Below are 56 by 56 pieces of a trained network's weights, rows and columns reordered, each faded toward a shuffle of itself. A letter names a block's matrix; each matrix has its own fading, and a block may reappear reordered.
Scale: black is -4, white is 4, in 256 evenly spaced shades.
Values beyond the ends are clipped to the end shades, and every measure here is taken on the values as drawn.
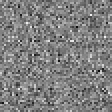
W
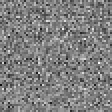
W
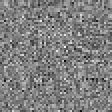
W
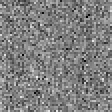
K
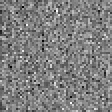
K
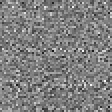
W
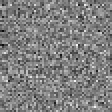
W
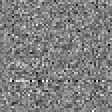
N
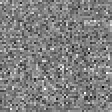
N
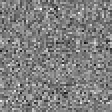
W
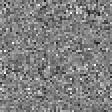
N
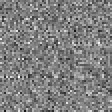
W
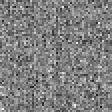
K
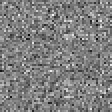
N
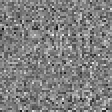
W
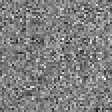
N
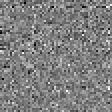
N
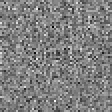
N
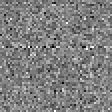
N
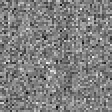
K
